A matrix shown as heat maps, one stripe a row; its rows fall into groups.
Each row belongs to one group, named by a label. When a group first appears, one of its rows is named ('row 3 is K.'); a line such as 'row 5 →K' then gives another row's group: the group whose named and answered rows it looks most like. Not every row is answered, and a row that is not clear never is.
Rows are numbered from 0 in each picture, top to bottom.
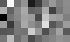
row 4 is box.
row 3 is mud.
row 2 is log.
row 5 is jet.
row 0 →jet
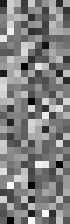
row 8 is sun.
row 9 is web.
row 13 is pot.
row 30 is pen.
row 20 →pot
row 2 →sun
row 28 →pot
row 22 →sun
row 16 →pen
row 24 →pot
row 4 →jet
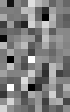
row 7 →jet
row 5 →log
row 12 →jet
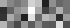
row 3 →pot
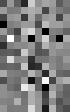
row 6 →log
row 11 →pen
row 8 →jet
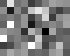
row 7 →sun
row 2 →pen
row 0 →jet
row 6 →box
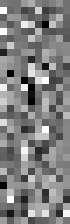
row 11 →web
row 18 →web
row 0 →box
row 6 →jet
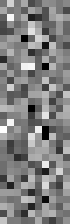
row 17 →jet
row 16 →pen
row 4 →box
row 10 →jet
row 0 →jet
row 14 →mud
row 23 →pen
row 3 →box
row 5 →web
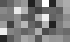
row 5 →log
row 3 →mud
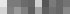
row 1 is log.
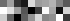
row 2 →pot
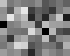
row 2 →sun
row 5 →mud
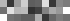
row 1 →jet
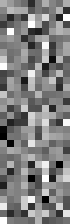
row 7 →mud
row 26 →log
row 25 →pen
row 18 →log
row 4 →jet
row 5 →web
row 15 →mud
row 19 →log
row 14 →sun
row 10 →box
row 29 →pot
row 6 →pen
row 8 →mud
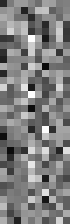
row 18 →pen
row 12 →pot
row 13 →box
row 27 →pen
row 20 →box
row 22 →mud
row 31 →pot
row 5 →box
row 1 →web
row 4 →sun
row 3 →sun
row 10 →log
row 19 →log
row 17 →sun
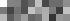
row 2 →mud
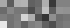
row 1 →pen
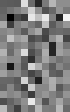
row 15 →pot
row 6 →mud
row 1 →box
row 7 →mud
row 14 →box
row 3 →mud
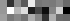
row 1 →sun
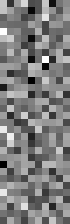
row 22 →sun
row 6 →web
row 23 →log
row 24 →mud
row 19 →jet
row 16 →mud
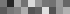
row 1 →pen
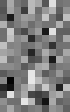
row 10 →box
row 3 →pot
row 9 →web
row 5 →jet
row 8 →mud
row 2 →mud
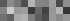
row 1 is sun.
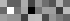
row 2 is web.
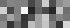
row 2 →web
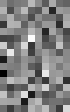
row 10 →log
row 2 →jet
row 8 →log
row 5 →box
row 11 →sun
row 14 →web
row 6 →pot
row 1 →mud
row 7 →jet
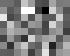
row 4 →sun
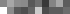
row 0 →sun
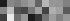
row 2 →jet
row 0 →log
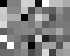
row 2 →web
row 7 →pen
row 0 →log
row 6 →jet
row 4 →log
